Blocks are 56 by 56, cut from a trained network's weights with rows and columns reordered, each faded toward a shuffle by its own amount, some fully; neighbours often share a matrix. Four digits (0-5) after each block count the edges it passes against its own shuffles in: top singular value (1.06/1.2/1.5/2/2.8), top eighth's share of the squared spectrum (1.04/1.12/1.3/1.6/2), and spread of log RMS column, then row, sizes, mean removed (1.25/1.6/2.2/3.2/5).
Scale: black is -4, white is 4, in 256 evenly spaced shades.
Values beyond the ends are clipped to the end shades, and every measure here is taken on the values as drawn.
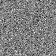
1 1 0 0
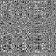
3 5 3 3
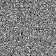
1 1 0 0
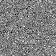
0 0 0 0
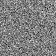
0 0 0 0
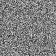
1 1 0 0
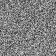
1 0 0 0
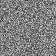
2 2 0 0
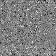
1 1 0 0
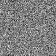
2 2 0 0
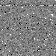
2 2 0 1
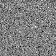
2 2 0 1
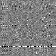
3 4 0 2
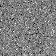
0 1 0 0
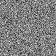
0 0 0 0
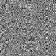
3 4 2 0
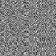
4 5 3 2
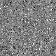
1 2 0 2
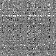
3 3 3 1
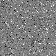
0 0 0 0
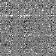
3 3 3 1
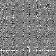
3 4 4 1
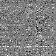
2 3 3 1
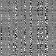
3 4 4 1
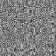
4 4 2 1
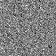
2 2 0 0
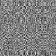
4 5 3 1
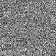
3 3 2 0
